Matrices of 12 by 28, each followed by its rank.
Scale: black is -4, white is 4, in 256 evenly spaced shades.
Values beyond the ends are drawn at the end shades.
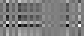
one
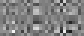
two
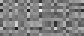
two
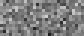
full rank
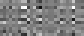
two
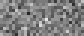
full rank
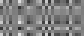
one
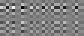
one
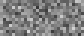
full rank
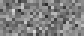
full rank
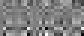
two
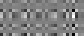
one
